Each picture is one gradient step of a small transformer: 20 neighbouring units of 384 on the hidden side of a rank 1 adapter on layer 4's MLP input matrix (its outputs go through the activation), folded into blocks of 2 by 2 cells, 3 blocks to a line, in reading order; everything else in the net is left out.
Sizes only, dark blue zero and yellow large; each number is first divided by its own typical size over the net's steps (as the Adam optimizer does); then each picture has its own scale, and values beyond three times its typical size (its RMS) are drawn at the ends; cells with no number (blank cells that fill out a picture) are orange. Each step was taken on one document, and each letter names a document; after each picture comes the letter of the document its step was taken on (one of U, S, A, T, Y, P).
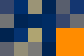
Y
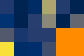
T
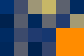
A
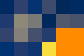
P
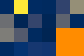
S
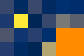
P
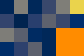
S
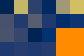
S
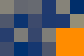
A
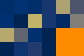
S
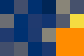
T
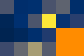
A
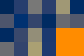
Y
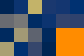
Y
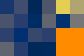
T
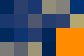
Y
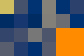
A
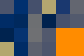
Y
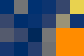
S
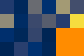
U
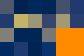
P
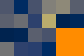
T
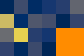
S
